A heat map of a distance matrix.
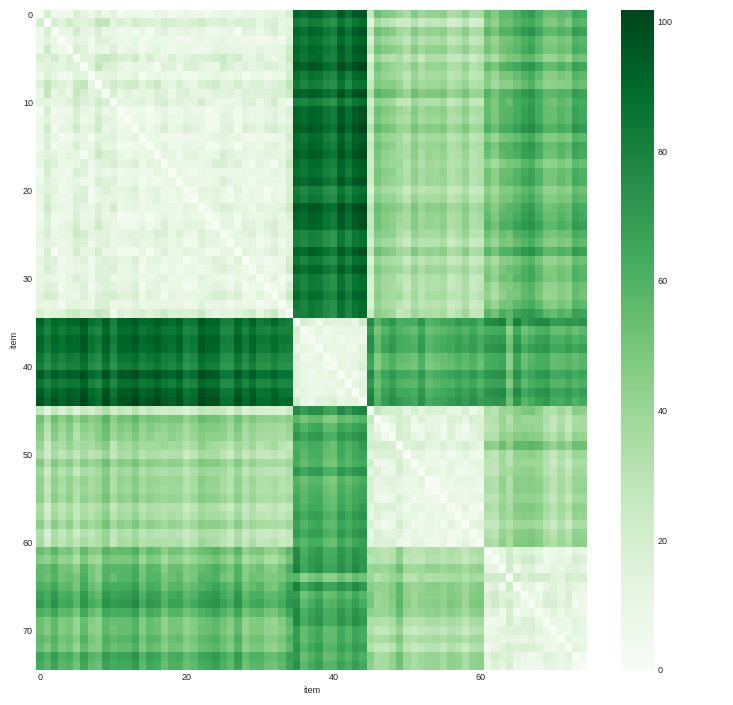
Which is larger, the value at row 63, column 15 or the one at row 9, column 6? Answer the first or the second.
the first
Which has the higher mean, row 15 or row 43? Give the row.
43
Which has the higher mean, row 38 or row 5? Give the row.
38
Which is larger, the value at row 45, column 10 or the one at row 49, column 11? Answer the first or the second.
the second
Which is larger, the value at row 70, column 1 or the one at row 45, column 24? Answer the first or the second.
the first
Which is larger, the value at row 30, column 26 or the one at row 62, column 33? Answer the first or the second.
the second
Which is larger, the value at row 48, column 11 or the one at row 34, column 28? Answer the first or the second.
the first
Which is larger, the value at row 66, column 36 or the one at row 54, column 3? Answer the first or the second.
the first
